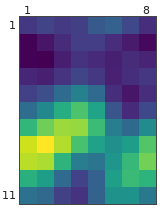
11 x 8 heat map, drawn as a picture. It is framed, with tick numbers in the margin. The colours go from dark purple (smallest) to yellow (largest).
There are no lone odd cells. The top middle is the calmest part. The ninth with the highest average is the bottom left. There are no regular stripes. No row or column stands out. The top left is the ninth with the lowest average.
